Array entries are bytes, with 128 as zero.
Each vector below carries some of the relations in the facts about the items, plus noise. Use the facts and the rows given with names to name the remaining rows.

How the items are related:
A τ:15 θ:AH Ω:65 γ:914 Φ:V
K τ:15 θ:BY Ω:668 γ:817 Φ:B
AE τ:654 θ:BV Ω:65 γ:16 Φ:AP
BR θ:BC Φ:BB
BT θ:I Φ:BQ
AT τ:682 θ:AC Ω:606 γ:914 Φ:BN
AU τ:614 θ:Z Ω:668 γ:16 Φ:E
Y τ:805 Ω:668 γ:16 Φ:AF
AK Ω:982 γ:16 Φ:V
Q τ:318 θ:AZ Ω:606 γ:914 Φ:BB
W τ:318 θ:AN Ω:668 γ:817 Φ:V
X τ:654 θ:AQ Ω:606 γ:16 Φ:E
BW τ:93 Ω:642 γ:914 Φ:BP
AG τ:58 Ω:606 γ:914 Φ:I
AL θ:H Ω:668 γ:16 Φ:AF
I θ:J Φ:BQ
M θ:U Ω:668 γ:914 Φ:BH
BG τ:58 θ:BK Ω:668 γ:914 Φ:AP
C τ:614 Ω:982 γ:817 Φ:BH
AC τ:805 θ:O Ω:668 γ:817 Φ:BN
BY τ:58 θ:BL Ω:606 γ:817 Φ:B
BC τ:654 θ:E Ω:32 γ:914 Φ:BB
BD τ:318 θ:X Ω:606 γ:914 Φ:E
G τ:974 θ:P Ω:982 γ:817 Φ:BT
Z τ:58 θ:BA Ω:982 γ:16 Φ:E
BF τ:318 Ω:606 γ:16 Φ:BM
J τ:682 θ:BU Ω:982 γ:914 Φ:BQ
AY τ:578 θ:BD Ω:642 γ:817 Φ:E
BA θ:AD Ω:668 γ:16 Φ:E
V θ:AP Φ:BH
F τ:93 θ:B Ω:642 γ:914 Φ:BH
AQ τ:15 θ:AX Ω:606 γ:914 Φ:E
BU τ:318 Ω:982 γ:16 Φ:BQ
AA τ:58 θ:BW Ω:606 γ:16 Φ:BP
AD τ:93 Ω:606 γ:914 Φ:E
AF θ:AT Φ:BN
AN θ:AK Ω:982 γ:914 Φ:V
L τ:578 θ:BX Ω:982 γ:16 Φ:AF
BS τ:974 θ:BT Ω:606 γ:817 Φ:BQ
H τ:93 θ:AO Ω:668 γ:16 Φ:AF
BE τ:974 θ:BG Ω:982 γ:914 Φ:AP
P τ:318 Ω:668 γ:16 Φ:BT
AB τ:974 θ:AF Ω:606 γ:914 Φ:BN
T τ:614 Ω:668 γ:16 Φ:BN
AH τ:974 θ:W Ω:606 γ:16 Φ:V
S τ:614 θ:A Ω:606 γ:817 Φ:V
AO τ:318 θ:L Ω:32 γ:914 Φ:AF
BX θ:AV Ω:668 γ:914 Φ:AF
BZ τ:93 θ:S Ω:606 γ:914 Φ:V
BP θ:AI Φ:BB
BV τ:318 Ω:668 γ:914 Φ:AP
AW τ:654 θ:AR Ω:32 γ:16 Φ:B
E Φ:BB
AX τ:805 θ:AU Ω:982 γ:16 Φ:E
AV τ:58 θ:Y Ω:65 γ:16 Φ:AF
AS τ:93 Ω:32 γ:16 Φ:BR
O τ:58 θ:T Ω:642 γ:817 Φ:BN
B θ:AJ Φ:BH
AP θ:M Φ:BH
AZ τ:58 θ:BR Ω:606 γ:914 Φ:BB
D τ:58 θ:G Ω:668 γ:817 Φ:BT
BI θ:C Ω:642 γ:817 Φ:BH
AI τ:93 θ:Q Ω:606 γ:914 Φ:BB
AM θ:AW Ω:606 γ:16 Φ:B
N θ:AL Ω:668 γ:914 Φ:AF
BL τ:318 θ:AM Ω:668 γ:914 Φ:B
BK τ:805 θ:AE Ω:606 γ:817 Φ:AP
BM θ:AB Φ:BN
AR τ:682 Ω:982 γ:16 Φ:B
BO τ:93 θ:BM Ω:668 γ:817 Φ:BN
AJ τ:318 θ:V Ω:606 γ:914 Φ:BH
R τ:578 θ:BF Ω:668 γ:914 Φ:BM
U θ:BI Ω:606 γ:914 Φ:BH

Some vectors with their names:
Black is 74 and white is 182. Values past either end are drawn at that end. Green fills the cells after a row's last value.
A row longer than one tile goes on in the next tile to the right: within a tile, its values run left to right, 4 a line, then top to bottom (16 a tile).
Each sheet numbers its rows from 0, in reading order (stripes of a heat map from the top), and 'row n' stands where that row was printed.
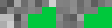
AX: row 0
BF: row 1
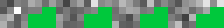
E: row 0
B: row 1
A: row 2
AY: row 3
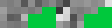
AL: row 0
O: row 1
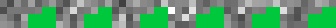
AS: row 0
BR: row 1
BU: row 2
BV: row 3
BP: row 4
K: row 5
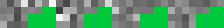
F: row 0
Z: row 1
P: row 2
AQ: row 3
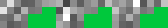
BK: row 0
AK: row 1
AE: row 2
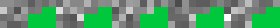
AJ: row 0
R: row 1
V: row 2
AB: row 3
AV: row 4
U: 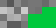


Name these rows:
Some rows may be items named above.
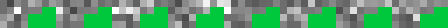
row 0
E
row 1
AM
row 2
AT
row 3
AY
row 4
AH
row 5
BA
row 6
BP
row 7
R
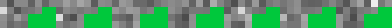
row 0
AM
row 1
AA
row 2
AQ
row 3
BO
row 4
AD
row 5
X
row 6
B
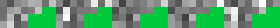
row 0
L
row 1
BI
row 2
G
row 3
BW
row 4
AR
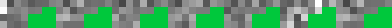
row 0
AH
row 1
AW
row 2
AU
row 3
BC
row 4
AS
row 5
J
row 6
AW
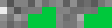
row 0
AM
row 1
H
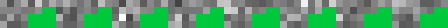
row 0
BH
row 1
D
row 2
AN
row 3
BU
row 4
W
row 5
AP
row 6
BY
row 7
BZ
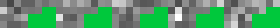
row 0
BL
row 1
AA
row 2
S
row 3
C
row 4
L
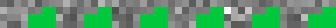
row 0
BX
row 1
D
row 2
BS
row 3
AC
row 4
M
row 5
N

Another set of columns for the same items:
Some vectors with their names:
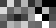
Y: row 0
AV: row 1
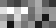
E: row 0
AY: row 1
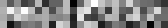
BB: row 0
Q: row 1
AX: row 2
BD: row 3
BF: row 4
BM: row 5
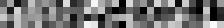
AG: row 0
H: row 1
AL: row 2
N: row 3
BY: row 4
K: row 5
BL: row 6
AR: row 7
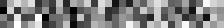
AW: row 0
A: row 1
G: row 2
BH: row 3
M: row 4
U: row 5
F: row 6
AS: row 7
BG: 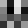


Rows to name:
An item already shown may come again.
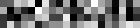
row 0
BE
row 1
B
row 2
AN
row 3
N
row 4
AR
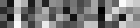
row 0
AP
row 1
M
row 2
D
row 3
BU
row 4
AS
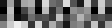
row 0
AR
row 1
BG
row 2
AA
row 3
BG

